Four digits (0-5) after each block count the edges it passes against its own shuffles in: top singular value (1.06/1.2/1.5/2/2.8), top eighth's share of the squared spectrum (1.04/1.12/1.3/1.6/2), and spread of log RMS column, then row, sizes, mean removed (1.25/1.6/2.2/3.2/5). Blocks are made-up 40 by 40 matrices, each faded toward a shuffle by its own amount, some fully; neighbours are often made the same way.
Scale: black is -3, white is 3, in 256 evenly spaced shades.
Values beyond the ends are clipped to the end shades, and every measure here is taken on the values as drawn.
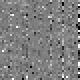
3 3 2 0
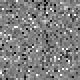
2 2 0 0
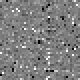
2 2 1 0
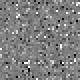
1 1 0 0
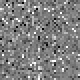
1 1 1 0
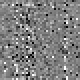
2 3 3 1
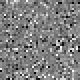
0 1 1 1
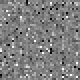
1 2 1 0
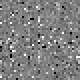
1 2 1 1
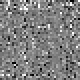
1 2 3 2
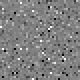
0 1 0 0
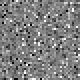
0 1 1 0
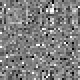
3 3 1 1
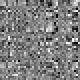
4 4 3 2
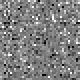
2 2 1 0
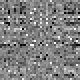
4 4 2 2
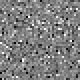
1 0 0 0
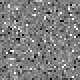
0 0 0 0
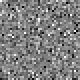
0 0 0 1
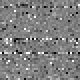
2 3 0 2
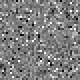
0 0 0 0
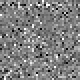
1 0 0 1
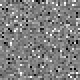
0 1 0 1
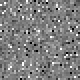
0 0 0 0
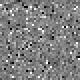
0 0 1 0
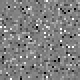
0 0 0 0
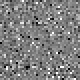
1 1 0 1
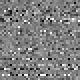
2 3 0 3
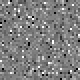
0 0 0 0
